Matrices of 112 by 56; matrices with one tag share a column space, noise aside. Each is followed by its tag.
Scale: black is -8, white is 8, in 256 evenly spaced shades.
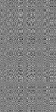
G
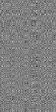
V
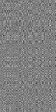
V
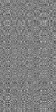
V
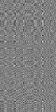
V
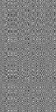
G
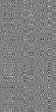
G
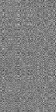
G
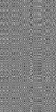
G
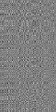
V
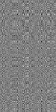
V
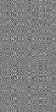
G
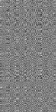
G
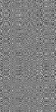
G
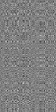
V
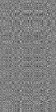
V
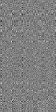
V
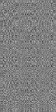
V
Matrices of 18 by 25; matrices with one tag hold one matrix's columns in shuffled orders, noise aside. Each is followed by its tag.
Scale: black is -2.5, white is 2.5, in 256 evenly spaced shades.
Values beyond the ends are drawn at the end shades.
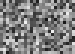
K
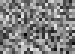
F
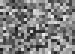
F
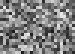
F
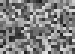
F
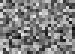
F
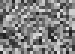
F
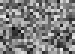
F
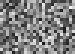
K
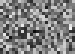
F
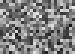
F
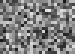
F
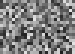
F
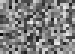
K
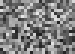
F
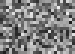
F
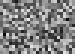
F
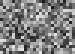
F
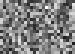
K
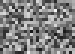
F
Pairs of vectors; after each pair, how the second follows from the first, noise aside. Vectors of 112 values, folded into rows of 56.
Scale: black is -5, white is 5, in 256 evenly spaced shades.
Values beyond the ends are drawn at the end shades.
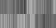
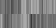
reversed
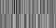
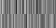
shuffled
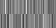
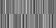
copied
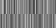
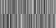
wrapped around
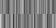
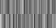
copied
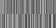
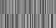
negated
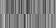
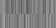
shrunk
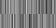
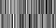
scaled up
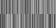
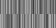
negated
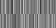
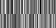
scaled up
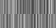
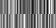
scaled up
